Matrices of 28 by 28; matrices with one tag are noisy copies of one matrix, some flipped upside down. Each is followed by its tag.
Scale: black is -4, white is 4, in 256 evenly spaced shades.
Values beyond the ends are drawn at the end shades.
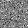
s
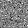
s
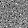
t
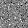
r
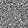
r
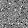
r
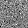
t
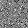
r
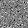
s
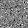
s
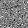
s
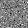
s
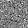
s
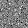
r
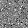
r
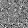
r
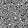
r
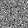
s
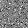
r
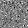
s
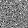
t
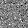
r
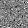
s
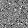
r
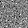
t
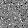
r
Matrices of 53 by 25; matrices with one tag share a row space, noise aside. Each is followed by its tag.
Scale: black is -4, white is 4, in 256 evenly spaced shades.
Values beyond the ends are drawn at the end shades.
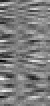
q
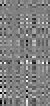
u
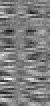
q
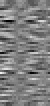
q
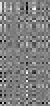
u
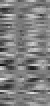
q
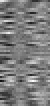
q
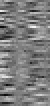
q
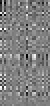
u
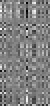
u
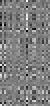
u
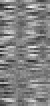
q
